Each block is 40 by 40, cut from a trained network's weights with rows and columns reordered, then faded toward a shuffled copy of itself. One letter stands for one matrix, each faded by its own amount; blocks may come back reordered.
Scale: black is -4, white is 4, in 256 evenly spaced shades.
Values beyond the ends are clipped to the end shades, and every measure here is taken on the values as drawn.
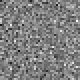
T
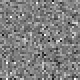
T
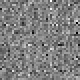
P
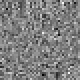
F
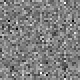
T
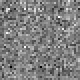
P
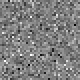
T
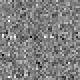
P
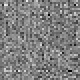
P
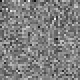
P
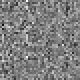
F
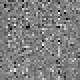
F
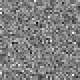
T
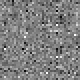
F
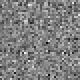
F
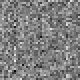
F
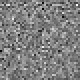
F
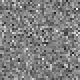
T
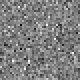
T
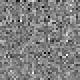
P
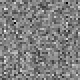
F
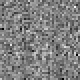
P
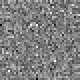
T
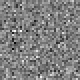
T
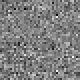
F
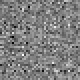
P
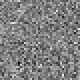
F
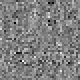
P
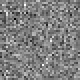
T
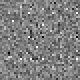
T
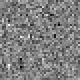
P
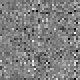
F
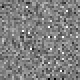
T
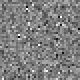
T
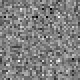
P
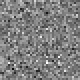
T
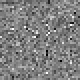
T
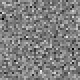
T
